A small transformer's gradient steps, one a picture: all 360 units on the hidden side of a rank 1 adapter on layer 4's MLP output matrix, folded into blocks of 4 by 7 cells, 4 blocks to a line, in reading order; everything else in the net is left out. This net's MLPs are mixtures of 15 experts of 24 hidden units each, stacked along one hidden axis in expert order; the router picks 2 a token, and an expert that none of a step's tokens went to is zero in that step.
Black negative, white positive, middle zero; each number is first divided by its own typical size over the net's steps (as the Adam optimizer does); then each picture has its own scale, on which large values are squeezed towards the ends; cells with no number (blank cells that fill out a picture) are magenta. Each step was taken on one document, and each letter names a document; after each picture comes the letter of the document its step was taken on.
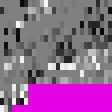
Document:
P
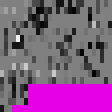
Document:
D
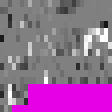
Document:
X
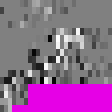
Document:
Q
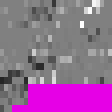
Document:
Q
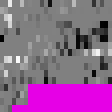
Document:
X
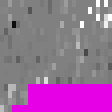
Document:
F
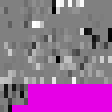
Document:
Q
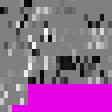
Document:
P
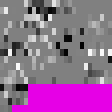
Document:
D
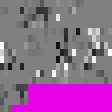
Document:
Q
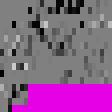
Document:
D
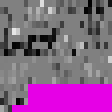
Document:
D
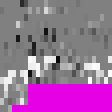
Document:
P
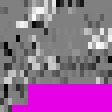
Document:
Q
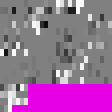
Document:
D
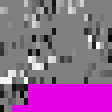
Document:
Q
